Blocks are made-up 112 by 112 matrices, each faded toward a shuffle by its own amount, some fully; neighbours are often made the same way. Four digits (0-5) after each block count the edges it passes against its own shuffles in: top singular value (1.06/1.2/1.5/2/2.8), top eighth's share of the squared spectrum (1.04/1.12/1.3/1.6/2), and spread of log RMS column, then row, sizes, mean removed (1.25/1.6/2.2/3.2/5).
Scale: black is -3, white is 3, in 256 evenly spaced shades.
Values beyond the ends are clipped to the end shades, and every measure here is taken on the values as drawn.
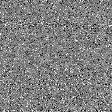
1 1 0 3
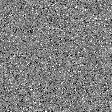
0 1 0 2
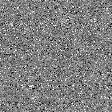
1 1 0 3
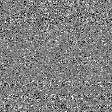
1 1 0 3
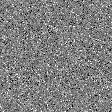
0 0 0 0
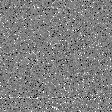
3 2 0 1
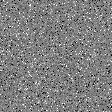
1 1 0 0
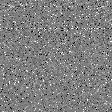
3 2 0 1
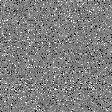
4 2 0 2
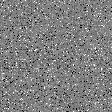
2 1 0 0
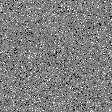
1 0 0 0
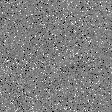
2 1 0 0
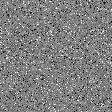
2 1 0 1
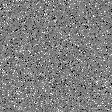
1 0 0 0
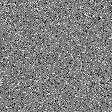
2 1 0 0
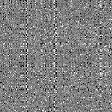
5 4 3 3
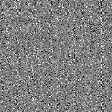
4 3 2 1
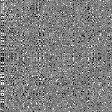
5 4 3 2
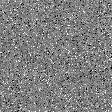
2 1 0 0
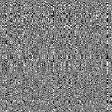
5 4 3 3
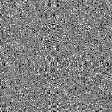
4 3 2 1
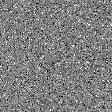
3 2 0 0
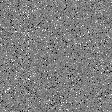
2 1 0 0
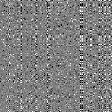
5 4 4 3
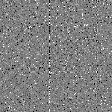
4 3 2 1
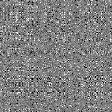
4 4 3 3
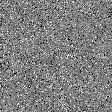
2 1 0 0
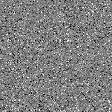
3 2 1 1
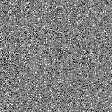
3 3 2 1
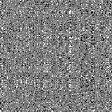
4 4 3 2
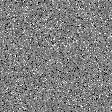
0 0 0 0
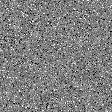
0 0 0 0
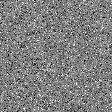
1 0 1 0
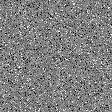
0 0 0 0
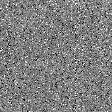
1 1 2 0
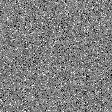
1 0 1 0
